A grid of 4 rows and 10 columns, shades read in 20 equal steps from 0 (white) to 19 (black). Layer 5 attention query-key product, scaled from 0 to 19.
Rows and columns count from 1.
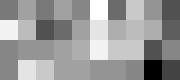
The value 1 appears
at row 2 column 1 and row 3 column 6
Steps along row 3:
down same down down down up same up down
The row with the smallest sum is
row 2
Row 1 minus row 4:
1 5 6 0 2 -8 3 -5 -11 -1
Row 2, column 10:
12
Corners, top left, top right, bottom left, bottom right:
10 13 9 14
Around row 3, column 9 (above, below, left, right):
6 19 4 9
